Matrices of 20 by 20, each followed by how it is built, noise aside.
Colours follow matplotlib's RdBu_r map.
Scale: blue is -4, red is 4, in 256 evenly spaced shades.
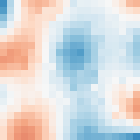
smooth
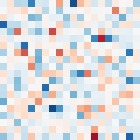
noise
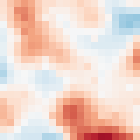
smooth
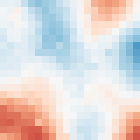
smooth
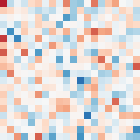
noise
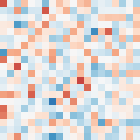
noise
